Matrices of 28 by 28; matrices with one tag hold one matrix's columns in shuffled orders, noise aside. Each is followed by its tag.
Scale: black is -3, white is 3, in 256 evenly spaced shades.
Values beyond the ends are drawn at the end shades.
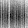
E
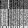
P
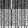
P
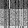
P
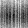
E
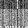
P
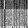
P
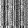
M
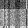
P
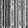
M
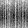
E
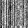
M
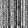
M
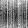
E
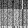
P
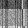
P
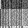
P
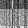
P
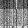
P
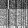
P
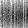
E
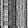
M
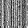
M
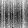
E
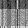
P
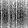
E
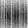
E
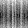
E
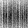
E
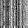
M
